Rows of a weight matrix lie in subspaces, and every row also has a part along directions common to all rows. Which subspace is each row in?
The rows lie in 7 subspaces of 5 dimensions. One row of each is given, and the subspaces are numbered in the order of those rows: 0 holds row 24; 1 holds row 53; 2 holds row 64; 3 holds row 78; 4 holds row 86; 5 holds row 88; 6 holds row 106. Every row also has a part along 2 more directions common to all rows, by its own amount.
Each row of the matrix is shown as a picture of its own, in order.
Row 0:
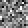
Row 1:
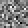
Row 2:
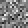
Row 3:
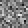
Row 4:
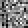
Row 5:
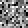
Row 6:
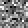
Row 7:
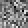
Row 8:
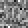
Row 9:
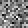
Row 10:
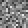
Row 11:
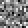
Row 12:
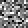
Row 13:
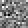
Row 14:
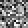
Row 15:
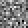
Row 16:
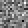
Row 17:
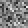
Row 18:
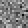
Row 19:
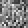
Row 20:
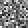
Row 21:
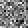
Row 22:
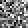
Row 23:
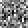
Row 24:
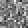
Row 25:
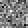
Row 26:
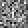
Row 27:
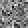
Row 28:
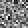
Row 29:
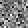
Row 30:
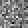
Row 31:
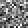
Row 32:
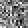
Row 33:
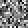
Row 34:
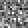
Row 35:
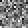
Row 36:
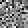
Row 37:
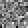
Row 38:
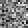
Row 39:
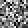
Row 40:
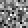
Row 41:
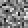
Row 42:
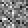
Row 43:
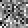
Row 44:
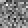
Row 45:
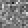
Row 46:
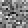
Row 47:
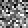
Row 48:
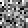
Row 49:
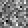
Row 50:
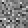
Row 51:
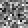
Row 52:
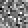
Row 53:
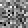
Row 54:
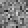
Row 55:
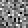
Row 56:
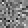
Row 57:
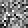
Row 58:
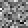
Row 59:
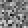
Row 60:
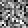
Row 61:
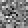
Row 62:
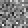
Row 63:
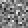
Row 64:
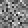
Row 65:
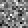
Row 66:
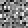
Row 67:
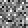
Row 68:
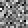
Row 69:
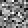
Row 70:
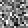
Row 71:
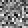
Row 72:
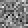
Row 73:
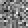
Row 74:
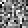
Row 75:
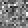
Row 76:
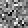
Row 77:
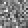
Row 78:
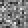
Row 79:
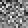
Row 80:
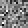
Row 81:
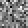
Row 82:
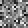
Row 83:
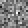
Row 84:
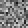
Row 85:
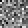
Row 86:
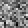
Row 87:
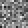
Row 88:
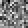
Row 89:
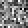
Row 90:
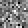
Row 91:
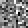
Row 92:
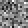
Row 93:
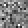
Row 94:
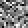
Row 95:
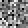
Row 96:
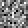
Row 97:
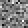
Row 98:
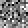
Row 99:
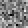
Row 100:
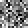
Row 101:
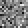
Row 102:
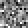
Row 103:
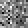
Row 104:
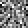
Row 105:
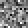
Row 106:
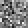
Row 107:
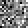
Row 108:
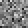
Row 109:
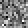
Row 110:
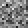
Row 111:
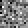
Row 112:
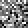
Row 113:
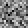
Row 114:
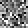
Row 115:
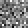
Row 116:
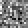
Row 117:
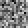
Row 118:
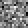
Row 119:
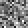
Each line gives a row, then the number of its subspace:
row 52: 5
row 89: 5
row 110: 4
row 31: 1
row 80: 1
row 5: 2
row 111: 5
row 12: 0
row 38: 2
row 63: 0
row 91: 0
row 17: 2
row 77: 0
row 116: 5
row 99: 5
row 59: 5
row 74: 0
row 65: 5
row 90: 4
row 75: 2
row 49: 4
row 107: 1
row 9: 4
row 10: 6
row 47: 6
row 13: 6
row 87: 0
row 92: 6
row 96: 1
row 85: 3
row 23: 1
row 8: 5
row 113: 4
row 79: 4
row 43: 3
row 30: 4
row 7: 1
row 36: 6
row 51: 3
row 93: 4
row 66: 0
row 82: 3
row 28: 2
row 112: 6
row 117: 0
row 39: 2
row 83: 0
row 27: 6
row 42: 6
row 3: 2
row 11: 5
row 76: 4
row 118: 2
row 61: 6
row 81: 3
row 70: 4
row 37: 0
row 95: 5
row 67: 3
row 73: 0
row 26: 1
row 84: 1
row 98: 2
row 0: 3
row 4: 2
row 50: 6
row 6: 2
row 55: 5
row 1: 2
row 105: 5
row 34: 5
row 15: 1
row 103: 1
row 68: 3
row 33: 0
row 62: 1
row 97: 2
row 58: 3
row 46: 6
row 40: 5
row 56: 6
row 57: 4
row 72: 3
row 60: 3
